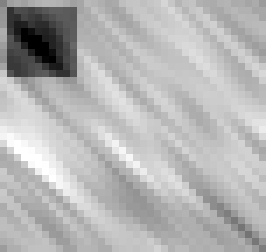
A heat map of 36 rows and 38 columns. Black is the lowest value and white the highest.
The ninth with the lowest average is the top left. One dip sinks in the top left. Values change most from cell to cell in the top left. The halves do not mirror each other. In the top left lies a patch that is lower than the rest.
